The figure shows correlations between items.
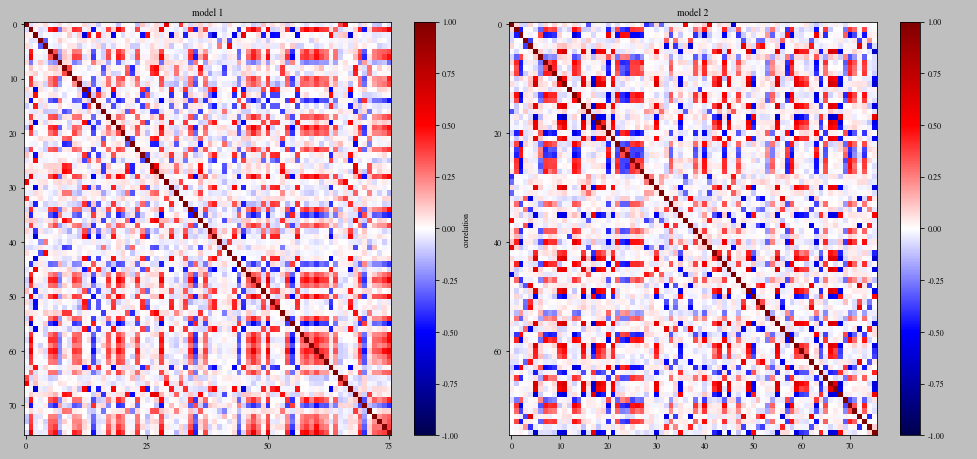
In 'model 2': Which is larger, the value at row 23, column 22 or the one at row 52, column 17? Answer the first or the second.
the second
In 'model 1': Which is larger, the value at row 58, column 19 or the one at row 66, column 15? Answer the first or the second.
the first
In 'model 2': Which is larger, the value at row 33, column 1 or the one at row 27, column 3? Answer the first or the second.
the first
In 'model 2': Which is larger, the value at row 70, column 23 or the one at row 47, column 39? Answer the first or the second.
the second
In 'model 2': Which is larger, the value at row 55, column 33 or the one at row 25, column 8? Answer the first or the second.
the second
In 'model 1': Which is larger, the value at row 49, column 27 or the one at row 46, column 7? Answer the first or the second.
the first
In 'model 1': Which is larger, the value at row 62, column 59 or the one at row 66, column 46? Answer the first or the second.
the first
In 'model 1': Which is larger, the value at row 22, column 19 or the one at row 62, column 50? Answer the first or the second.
the second
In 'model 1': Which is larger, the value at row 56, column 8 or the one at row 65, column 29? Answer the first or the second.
the second
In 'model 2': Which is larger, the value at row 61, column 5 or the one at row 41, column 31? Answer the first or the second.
the first
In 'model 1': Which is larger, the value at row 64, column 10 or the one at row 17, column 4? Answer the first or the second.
the first
